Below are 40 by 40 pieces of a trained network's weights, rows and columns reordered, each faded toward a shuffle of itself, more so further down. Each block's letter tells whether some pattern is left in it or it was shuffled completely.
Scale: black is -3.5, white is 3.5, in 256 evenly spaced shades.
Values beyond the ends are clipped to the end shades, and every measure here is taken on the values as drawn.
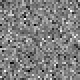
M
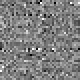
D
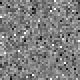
M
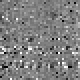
D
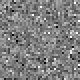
M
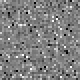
M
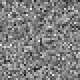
M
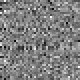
D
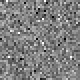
M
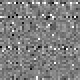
D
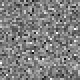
M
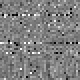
D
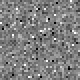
M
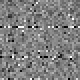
D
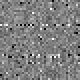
D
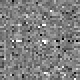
D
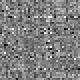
D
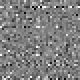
D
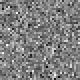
M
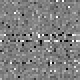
D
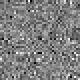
D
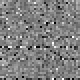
D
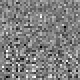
D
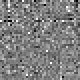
D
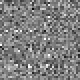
D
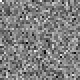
M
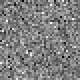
M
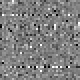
D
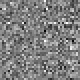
D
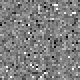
M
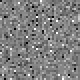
M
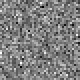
M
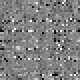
D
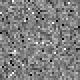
M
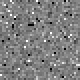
M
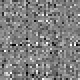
D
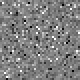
M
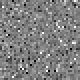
M
